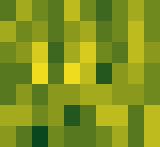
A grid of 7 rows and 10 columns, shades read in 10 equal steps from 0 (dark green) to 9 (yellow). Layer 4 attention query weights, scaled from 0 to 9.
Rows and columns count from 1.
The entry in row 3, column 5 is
6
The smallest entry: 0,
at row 7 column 3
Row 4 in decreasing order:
9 9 7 6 5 4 3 3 3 1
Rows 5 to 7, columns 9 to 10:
5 4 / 3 7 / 3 7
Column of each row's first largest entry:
5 9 3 3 6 7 10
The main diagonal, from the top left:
3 4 8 3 5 3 4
